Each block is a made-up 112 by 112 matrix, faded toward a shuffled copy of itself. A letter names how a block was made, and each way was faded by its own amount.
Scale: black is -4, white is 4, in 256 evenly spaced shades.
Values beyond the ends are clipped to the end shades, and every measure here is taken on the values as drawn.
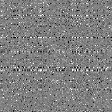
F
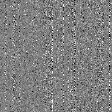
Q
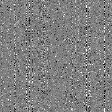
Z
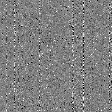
Z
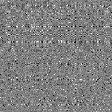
F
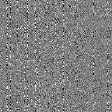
Z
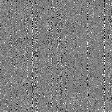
Z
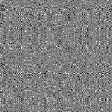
F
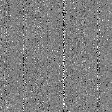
Q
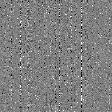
Z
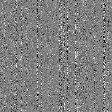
Q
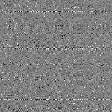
F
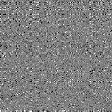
F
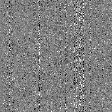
Q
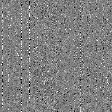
Q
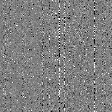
Z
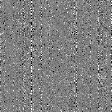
Z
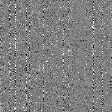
Z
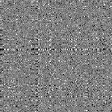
F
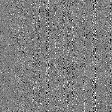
Q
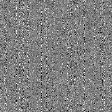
Q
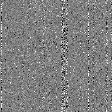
Q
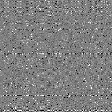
F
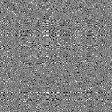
F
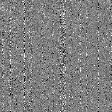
Q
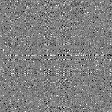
F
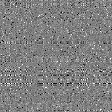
F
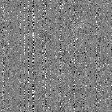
Z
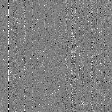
Z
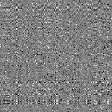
F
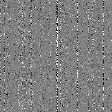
Z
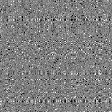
F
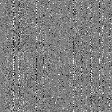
Z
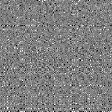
F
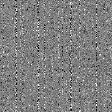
Z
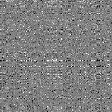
F
